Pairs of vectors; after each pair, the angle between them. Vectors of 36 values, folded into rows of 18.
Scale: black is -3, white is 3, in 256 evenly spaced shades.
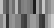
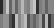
partly opposed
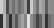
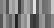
partly aligned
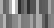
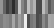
partly opposed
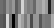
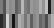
nearly parallel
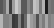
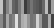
partly opposed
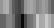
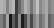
partly aligned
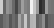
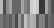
nearly parallel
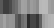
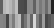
partly opposed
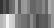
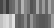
nearly parallel
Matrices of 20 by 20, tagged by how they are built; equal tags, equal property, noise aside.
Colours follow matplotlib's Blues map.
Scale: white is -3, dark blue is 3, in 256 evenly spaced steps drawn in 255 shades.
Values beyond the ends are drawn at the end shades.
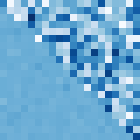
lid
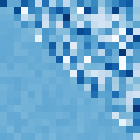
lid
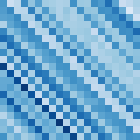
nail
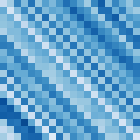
nail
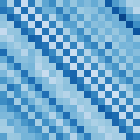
nail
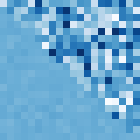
lid
